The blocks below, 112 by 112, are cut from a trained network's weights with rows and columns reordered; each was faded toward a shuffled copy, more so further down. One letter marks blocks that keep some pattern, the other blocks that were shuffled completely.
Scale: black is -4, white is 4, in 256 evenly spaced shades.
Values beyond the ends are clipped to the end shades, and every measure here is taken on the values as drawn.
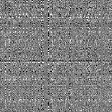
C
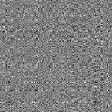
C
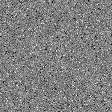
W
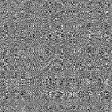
C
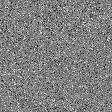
W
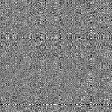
C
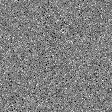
W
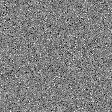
W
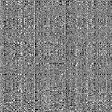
C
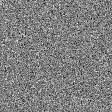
W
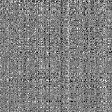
C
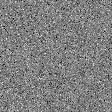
W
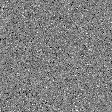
W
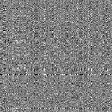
C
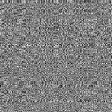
C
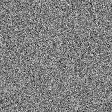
W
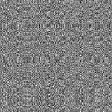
C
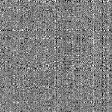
C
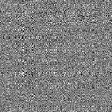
C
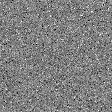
W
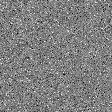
W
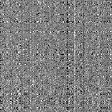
C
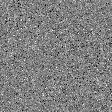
W
